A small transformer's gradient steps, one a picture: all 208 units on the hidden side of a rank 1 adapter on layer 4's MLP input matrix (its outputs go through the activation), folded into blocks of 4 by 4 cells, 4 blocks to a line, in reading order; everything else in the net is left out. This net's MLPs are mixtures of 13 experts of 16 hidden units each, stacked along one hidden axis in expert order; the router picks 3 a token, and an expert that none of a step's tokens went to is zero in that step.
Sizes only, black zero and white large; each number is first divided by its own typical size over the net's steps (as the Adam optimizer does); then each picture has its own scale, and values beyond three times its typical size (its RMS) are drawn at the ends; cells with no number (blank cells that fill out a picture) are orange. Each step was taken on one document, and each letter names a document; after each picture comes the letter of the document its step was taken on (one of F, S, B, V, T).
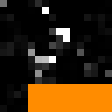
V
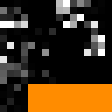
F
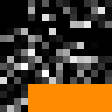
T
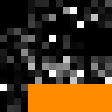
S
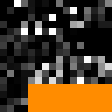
T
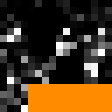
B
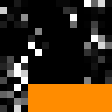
F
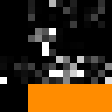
S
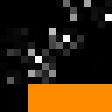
V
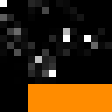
V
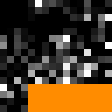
B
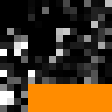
B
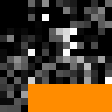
T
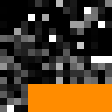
T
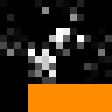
V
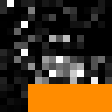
S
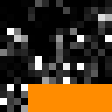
B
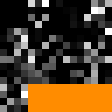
T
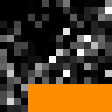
B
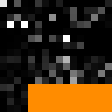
S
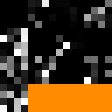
T
